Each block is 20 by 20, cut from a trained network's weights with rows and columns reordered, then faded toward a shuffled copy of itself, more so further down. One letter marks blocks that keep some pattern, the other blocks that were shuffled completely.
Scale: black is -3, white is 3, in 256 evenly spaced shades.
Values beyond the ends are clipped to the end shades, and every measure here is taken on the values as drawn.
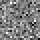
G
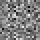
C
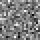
G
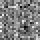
C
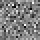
G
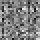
C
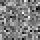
C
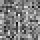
C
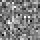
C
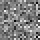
C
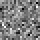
G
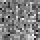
C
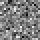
G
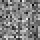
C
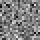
C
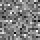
G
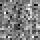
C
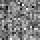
C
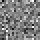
C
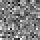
C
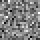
G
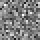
G
